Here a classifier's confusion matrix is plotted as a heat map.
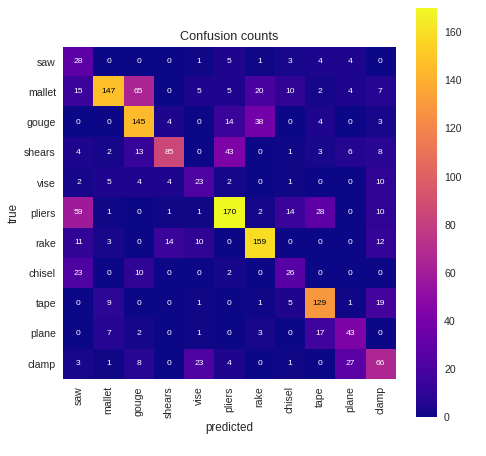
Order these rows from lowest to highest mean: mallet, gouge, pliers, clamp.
clamp, gouge, mallet, pliers
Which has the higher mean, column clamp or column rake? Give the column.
rake
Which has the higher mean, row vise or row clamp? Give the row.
clamp
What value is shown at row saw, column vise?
1
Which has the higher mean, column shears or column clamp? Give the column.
clamp
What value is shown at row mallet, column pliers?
5
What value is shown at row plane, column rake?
3
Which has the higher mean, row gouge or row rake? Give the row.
rake
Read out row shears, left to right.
4 2 13 85 0 43 0 1 3 6 8
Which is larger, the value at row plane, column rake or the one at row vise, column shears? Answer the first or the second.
the second
